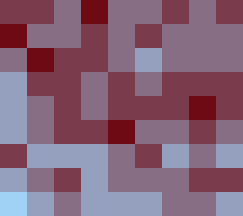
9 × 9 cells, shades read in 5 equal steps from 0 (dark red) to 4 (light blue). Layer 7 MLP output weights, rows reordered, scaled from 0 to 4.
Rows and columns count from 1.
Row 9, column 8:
2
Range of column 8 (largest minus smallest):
2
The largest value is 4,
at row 9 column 1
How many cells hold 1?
27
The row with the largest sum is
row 9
